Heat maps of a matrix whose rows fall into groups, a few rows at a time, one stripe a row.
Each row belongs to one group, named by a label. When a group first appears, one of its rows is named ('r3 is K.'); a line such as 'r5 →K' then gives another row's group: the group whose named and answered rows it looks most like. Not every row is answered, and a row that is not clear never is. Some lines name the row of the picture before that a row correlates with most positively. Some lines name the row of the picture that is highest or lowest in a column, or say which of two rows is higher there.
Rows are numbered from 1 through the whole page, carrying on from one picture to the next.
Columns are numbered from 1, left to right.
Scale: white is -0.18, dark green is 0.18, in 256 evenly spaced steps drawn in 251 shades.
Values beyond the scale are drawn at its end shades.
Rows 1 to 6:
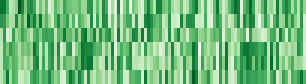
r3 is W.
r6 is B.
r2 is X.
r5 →B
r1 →X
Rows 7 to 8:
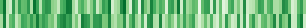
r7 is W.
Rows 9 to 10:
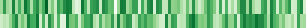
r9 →W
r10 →B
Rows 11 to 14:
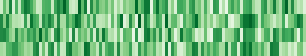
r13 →X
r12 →B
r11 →X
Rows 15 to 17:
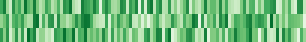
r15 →W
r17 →X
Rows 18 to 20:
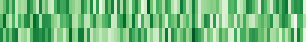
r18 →X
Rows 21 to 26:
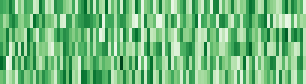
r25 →W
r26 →W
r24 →X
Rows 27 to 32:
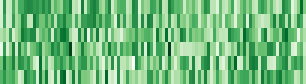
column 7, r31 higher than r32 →Yes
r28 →W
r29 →X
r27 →W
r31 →X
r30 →W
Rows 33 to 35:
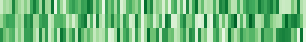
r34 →X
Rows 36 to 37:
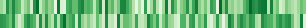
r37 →X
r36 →B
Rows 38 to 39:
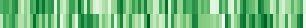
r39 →B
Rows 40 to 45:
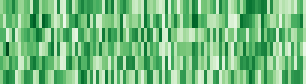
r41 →B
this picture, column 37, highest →42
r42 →W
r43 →B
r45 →X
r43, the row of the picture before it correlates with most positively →39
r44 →B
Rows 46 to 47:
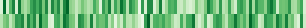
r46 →W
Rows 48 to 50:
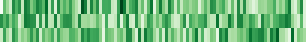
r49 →X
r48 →W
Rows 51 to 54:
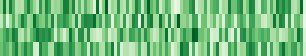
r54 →X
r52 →W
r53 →B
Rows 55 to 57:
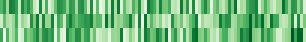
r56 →B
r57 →B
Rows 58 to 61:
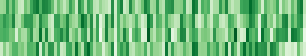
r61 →B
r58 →B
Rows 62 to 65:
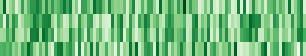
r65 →X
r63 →B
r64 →B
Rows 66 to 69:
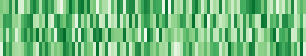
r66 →B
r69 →X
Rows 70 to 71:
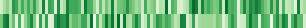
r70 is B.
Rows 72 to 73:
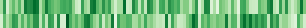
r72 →W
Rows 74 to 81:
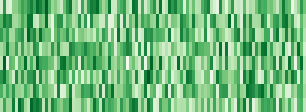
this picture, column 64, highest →79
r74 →W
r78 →W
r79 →X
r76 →X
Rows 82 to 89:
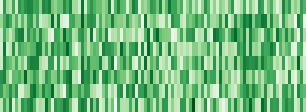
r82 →W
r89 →X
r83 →B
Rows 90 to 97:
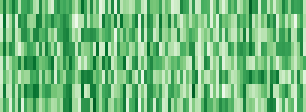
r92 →W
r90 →X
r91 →W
